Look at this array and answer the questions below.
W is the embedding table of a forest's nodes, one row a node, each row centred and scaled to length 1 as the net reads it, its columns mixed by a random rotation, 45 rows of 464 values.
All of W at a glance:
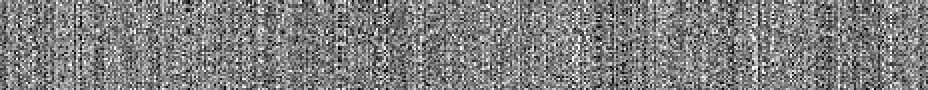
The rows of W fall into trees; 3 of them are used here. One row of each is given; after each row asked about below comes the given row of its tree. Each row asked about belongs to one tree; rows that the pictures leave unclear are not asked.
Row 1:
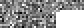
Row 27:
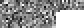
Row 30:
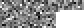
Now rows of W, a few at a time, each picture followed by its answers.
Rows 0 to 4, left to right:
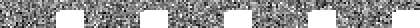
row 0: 1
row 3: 30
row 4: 1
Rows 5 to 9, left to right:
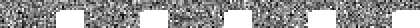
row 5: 1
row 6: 30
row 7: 27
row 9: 27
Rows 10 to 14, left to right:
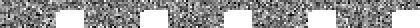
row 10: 30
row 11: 27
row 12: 30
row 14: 1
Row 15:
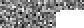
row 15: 1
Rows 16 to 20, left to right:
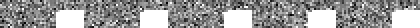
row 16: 1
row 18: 30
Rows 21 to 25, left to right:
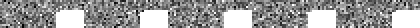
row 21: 1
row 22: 27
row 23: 30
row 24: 30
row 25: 27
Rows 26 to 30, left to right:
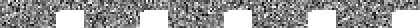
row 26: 30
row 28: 30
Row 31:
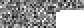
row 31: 27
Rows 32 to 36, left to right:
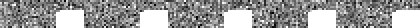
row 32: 27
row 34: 30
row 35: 1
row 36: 27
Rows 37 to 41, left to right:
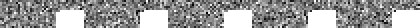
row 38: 27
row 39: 30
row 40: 27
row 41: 1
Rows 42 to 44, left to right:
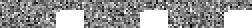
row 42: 30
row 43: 30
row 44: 1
